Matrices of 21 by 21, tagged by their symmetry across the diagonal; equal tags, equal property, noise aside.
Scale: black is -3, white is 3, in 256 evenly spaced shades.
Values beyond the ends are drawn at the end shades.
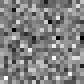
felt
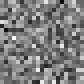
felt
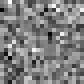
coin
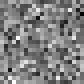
coin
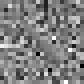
coin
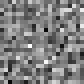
coin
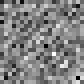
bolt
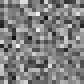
coin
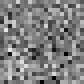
felt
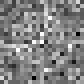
bolt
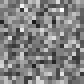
felt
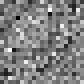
bolt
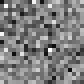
bolt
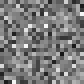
bolt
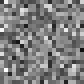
felt
